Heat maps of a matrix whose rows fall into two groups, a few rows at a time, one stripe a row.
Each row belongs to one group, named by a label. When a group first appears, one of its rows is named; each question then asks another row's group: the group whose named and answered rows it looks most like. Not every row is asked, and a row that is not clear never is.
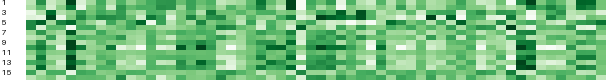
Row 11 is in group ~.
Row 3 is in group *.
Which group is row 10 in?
~
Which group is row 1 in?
~
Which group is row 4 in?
*
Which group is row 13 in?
~
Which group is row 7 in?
~
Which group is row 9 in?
~
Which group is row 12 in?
~
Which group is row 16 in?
*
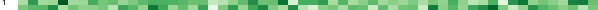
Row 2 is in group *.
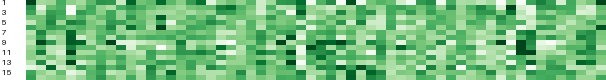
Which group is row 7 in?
~
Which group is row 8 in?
~
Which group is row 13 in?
~
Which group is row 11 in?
~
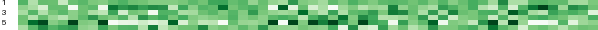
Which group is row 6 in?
*
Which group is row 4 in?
*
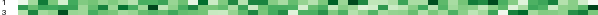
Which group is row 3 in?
~
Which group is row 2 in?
*
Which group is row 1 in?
*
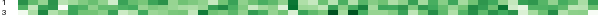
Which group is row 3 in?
*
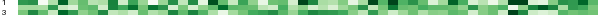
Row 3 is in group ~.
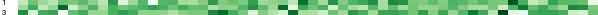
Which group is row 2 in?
~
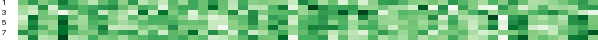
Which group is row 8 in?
~
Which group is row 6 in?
~
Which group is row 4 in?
~
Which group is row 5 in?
~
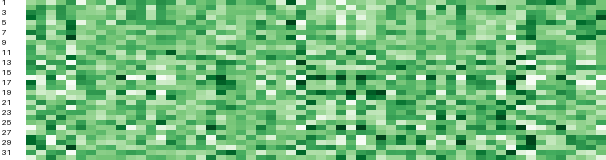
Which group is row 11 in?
*
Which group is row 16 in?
*
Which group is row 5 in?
~
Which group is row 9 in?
*
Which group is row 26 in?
*
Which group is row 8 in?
~
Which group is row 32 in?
*
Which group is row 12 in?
~
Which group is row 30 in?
~
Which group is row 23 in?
*
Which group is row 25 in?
*
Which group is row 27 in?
*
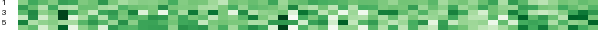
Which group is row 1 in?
~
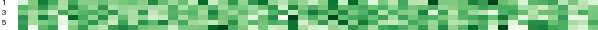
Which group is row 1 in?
*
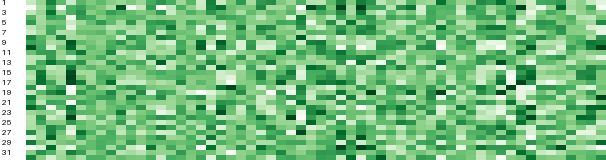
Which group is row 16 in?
~
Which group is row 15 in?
~
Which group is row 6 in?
*
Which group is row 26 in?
*
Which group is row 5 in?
*
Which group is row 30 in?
*
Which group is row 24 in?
~
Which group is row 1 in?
*
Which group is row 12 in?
*
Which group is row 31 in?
~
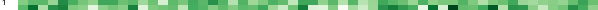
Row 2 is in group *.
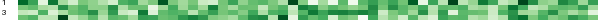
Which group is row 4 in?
~
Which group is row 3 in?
*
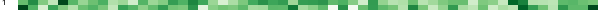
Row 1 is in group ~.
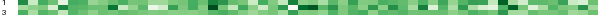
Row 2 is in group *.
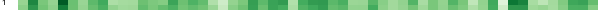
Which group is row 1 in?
~
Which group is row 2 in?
~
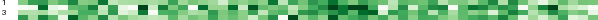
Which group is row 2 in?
*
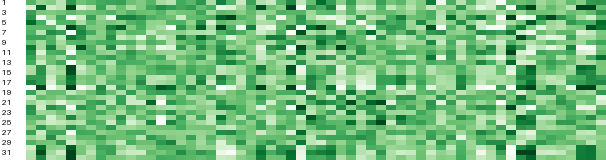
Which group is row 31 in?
~
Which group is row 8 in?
~
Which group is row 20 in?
*
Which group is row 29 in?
*
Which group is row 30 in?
~
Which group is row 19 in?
*
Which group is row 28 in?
*
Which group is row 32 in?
~
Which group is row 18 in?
~
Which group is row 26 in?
~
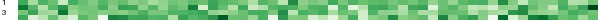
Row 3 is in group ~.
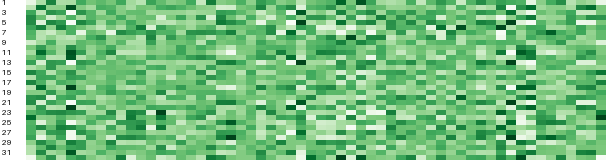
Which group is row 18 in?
~
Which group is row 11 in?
~
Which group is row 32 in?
*
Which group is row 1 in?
*
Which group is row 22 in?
~
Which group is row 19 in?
*
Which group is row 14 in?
*
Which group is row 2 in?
~
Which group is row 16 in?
*
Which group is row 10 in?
~
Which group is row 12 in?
~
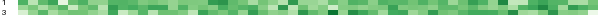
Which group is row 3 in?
*
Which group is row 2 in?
~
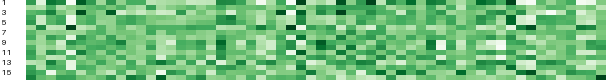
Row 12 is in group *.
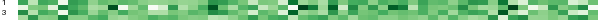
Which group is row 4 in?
~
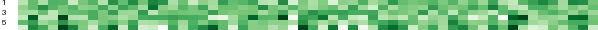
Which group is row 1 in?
~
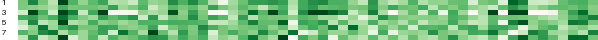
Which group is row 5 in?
~
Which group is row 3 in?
~
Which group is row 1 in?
~
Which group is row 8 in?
~
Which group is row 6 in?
*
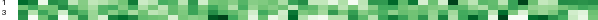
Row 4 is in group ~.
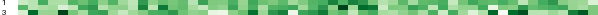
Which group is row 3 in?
~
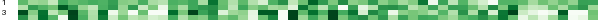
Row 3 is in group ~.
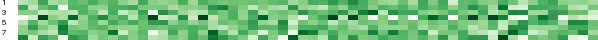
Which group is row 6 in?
~
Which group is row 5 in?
~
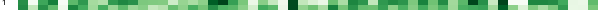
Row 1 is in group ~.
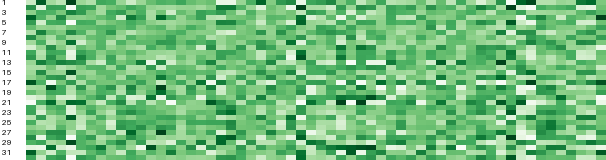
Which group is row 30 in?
*
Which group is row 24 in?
~
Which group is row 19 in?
*
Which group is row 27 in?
*
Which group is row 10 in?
*
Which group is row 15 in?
~
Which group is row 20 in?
*
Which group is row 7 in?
~
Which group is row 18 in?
*
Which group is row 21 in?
*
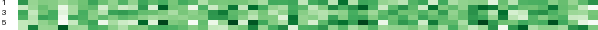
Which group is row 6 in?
~
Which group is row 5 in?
*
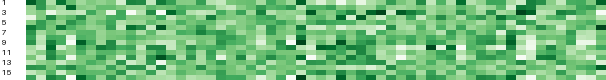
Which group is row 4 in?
*
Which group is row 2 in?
~
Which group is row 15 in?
*
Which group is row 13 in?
*
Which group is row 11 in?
*
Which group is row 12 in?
*
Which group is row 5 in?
~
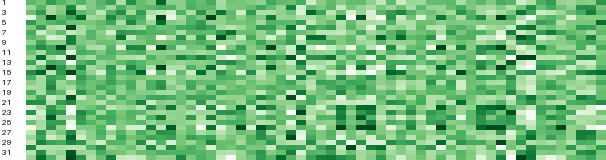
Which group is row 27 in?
~
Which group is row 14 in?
*
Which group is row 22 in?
*
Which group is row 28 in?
~
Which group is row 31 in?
~
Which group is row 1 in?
*
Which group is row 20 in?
~
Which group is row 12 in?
~
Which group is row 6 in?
~
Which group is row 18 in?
*
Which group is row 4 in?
*
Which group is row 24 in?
*
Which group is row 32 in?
~
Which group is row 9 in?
~
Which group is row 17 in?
*
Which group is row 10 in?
*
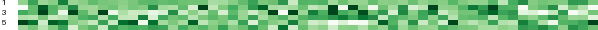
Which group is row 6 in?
~
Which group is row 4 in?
*
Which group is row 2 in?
*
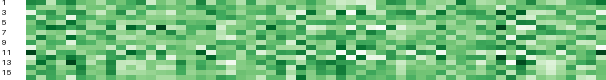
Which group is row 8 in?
~
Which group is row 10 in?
*
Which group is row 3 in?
*
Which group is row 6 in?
*
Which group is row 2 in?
~
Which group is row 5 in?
~
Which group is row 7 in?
*
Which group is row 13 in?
~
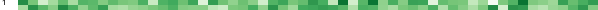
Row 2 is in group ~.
